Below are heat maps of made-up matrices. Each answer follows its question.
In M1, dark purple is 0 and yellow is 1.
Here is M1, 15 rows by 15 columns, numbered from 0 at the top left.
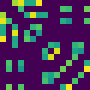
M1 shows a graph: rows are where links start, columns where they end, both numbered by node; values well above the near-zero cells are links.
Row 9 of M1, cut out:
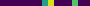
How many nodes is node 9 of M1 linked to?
3
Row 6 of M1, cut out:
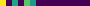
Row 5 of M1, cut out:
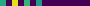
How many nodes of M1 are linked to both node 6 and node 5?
3
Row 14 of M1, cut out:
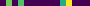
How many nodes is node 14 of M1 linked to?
4
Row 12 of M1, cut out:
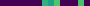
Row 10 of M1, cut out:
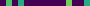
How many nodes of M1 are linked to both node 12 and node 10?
0
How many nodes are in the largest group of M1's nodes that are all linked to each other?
5
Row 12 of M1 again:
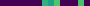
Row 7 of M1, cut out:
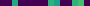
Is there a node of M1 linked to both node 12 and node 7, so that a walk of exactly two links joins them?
yes
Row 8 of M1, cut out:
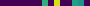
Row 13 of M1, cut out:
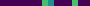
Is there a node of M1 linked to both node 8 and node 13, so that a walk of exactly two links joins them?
yes
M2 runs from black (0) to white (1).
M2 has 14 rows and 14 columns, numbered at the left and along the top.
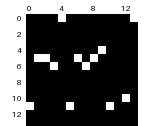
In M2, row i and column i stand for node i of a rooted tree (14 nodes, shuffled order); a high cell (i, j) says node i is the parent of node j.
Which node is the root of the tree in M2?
11
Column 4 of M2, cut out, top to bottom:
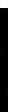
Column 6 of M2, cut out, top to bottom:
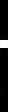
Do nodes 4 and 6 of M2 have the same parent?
no
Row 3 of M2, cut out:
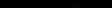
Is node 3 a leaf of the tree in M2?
yes
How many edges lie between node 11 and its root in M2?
0
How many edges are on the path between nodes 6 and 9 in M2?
5
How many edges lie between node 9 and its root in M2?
3
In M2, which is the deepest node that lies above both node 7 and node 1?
5
